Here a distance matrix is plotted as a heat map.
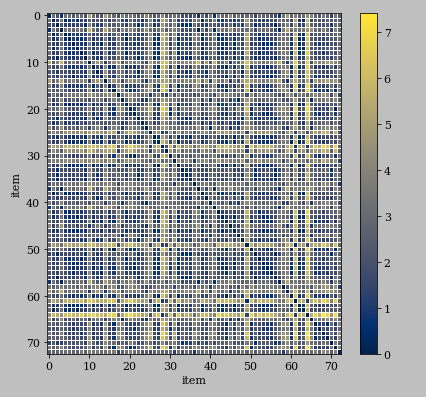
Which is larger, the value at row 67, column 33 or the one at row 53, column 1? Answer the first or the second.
the first
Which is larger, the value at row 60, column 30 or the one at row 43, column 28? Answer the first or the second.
the second
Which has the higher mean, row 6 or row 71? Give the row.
71
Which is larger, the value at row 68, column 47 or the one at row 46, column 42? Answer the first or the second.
the first
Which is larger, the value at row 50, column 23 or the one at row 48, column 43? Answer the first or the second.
the first
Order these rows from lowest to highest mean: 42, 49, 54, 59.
54, 42, 59, 49
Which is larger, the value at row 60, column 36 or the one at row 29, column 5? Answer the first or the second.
the second
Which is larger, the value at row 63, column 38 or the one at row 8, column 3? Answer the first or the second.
the second
